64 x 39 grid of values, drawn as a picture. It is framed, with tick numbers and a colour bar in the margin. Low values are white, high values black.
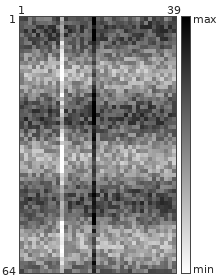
The histogram is bell-shaped. Columns 11 and 19 differ from the columns beside them. Horizontal stripes repeat 3 times down the table. On average the colour sits 50% of the way up the scale.
